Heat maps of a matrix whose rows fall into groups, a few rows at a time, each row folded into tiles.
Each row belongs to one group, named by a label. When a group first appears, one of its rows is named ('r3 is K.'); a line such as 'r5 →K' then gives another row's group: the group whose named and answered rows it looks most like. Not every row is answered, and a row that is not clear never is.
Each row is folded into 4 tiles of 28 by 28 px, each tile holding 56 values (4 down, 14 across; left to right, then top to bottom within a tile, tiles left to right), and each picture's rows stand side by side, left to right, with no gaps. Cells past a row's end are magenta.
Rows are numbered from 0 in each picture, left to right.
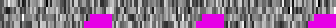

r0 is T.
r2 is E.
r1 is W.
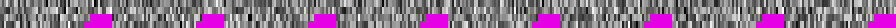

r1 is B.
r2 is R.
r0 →E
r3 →T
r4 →W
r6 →W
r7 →E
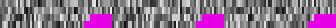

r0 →E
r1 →E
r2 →R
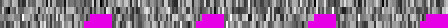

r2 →R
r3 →T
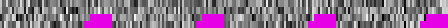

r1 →W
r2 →R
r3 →B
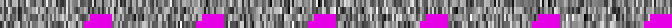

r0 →W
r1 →E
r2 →E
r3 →T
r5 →R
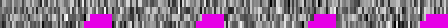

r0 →R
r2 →T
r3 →R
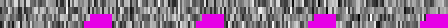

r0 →E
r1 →W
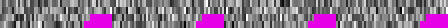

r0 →E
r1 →T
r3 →B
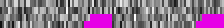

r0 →E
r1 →T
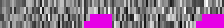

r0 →R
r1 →W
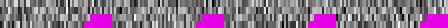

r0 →E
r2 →R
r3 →B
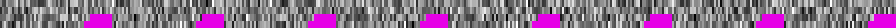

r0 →E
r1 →B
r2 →W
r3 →T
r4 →B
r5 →T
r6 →B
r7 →E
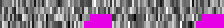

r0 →W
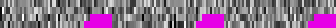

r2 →W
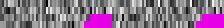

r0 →T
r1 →B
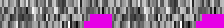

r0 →T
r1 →T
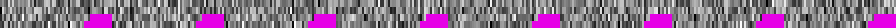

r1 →W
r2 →B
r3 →R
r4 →R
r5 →R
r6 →B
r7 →B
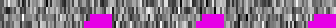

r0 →T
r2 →E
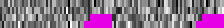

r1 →T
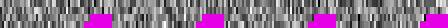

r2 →W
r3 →B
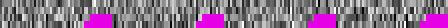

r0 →W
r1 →R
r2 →W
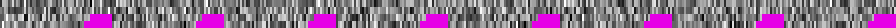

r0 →R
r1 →T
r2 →W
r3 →E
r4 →T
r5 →T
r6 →R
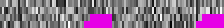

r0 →W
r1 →R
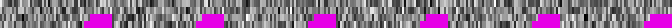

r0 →B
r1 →E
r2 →W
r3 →B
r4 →W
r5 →R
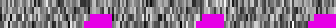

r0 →B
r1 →B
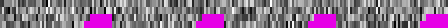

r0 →W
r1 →T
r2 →E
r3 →R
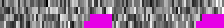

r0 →E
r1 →B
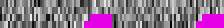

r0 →B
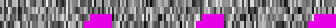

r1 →B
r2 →E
